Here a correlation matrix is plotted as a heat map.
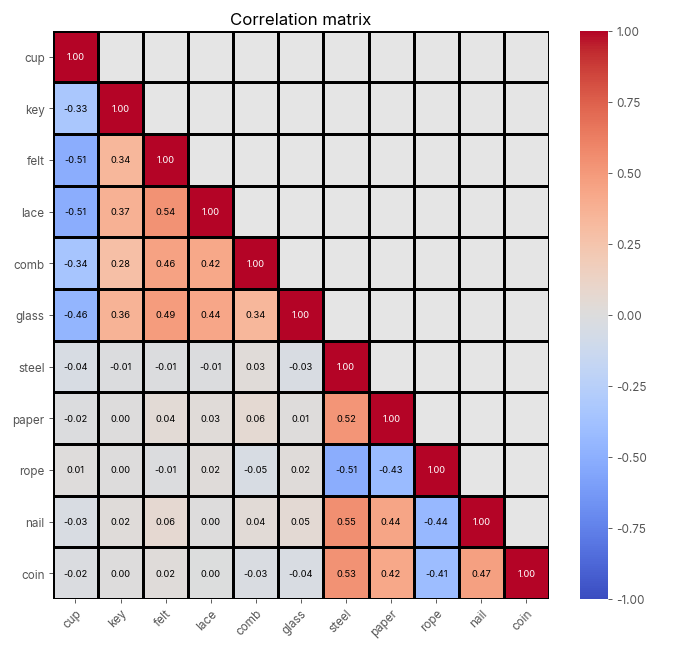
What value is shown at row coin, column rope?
-0.41
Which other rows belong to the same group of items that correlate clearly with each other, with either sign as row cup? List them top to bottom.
key, felt, lace, comb, glass
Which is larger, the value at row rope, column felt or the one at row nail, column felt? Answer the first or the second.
the second
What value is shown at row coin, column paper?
0.42
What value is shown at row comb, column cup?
-0.34
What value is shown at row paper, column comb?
0.06
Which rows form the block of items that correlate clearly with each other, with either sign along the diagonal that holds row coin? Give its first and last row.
steel to coin
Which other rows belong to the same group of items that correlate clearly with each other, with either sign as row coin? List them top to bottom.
steel, paper, rope, nail
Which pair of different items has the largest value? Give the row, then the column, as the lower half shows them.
nail, steel
